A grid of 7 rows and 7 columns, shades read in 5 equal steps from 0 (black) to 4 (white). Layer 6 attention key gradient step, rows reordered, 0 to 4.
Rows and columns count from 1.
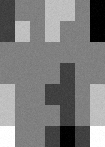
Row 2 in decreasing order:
3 3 2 2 2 1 0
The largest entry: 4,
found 2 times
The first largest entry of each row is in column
4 2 1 1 1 1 1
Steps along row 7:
down same down down up up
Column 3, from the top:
2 2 2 2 2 2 2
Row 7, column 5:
0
